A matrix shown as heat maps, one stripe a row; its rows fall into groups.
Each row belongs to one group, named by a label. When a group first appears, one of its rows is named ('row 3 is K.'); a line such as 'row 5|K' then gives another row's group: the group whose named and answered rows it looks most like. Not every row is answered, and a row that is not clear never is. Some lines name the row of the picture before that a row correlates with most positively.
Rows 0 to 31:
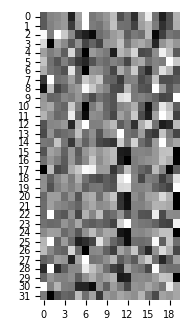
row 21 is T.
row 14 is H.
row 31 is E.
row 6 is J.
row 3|E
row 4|J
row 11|J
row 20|T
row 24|T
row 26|J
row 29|T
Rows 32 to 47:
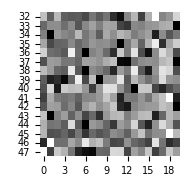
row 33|T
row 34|E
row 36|J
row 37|T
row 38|J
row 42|T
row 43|E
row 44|J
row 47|E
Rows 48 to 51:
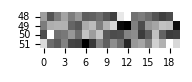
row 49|T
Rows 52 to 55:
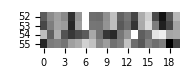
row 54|H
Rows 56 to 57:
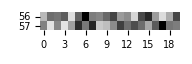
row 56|J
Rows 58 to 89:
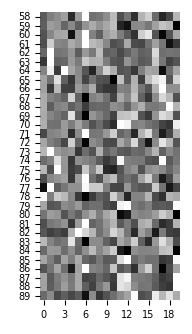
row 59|T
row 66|H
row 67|J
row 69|J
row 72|J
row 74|H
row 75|H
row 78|E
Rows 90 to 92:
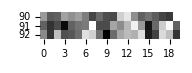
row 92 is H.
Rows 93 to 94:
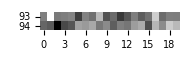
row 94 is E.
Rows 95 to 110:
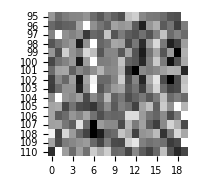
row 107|J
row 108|E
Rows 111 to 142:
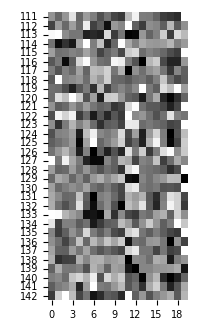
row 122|H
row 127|E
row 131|J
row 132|J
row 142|H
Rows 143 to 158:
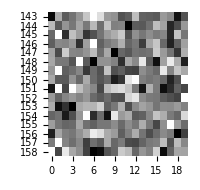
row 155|J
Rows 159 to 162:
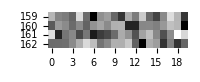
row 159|J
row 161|E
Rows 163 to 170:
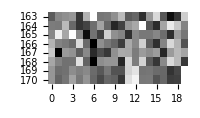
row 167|E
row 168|J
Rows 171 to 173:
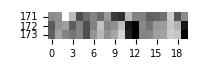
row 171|H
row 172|T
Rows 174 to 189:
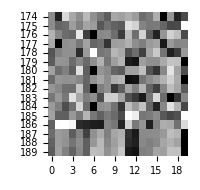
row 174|E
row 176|J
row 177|E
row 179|T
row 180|J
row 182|J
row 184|J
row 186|H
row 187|T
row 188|T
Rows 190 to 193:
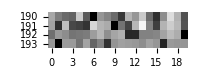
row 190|J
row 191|H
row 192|T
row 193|E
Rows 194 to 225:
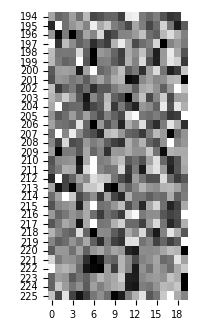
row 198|J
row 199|J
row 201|T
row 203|H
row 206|J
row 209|E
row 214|H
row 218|J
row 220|T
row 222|E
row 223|T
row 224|T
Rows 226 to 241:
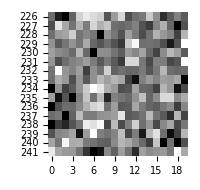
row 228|H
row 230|J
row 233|T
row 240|E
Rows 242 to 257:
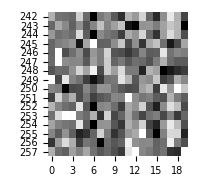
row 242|J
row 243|T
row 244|J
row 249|E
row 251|H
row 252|J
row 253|H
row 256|H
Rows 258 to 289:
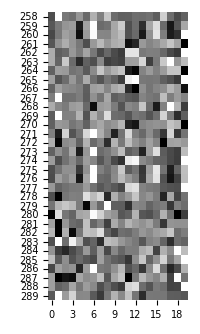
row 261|T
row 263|H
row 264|T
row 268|J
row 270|T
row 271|H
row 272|E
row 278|E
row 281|E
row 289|H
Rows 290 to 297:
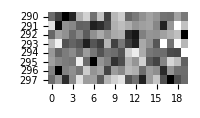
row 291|E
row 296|E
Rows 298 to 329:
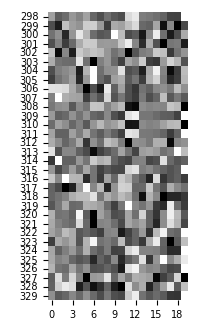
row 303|J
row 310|T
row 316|E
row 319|H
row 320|J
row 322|H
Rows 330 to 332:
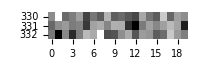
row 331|T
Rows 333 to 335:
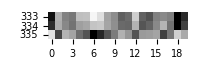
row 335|E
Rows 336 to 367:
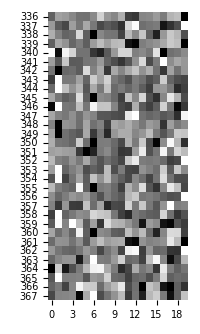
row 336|T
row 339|T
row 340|E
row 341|H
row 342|E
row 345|J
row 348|E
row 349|E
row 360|J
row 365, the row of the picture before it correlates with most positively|334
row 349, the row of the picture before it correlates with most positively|335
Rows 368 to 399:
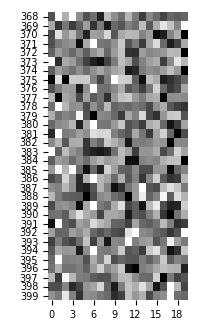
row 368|H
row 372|T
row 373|E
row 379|J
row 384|T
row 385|H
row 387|H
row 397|E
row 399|H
